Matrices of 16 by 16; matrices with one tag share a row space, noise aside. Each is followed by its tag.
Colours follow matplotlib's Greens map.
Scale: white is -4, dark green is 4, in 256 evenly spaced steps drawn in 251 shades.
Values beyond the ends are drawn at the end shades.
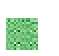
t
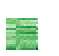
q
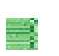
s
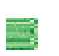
s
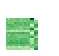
s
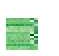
s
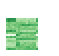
q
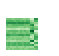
s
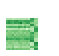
s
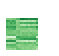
q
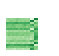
s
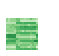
q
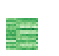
q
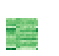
q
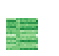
q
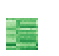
q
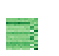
s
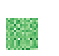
t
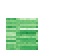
q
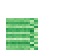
s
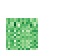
t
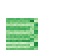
s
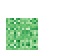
t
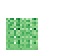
t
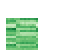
q
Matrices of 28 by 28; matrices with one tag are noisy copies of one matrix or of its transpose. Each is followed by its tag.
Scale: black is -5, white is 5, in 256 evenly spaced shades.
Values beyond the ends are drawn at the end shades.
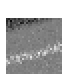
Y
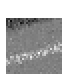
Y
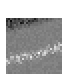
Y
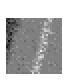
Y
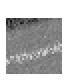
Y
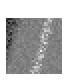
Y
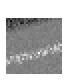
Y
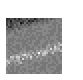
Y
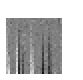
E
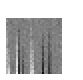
E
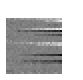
E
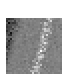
Y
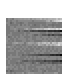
E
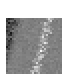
Y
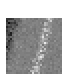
Y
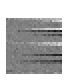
E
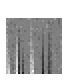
E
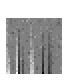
E
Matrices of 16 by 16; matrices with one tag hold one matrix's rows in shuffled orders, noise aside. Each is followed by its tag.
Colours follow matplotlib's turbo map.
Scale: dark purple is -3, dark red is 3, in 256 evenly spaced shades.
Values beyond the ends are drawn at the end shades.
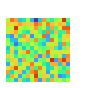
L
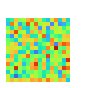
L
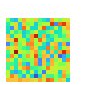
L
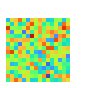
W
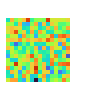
L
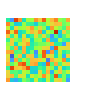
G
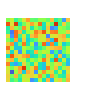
G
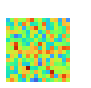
L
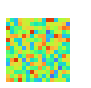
W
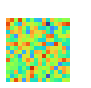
W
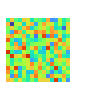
G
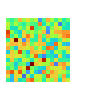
W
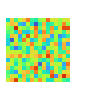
L
